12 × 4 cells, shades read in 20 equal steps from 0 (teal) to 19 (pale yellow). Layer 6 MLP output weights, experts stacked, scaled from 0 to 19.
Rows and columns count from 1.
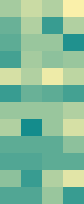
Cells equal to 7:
2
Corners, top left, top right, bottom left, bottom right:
12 19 5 3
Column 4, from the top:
19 13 1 11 14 4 13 16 10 6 17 3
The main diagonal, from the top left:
12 13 11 11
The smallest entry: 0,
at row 8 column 2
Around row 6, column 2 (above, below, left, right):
13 11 3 6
